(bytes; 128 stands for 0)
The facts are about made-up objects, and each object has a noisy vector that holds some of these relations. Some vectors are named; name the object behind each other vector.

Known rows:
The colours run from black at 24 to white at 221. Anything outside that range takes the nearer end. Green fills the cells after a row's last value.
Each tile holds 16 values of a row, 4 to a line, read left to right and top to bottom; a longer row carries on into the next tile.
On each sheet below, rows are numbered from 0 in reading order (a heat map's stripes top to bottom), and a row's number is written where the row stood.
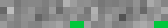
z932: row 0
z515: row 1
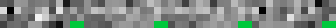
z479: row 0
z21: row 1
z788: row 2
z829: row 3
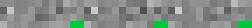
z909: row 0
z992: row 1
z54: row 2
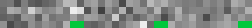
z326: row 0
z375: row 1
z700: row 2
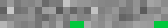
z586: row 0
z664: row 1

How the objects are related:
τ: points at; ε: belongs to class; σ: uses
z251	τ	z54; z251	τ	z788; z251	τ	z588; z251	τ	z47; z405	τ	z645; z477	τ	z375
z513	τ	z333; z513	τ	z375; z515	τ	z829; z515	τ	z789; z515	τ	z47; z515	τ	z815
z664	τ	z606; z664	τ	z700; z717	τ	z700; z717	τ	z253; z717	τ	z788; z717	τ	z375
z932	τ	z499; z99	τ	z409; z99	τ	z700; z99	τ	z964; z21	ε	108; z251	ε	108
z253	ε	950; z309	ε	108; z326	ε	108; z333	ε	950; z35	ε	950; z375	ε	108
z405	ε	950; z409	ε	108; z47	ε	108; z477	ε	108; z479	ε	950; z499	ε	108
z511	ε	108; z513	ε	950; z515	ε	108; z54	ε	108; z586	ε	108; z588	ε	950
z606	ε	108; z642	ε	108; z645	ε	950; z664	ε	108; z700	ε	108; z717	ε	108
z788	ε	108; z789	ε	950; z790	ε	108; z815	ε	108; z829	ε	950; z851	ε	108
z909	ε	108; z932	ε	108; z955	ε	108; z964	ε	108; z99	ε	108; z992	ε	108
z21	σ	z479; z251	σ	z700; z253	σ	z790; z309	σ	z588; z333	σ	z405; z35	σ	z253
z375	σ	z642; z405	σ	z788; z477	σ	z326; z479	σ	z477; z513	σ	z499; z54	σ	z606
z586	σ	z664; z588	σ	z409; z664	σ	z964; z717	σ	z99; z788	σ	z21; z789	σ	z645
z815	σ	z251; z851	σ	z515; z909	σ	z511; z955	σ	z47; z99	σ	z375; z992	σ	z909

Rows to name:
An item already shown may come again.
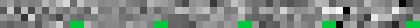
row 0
z717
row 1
z992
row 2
z21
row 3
z326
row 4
z405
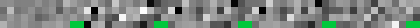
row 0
z251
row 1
z333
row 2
z645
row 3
z588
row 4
z642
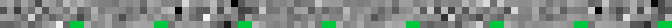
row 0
z375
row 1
z409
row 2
z35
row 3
z586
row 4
z964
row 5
z717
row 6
z815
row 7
z253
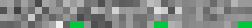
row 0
z375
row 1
z477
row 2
z309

